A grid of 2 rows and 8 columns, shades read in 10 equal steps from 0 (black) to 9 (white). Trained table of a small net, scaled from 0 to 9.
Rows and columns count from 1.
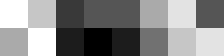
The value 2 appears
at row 1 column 3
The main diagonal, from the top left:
9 9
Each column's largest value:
9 9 2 3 3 6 8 8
